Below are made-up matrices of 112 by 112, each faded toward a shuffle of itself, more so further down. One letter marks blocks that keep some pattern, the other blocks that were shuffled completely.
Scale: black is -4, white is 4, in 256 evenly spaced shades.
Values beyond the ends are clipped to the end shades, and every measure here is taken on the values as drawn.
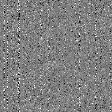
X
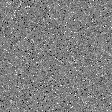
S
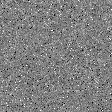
S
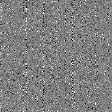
X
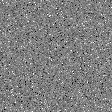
S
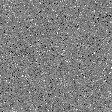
S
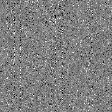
X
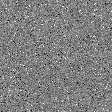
S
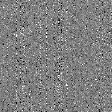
X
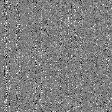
X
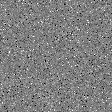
S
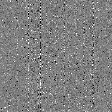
X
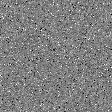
S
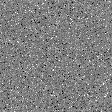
S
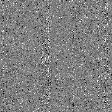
X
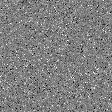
S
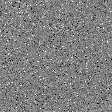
S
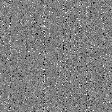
X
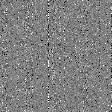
X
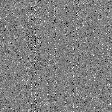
X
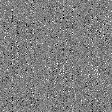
X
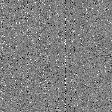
X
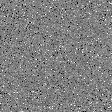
S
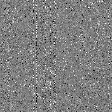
X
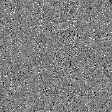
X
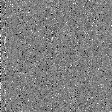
X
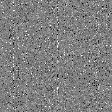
X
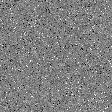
S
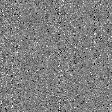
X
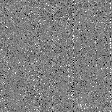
X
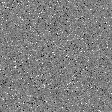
S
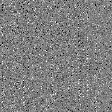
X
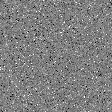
S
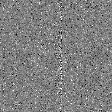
X
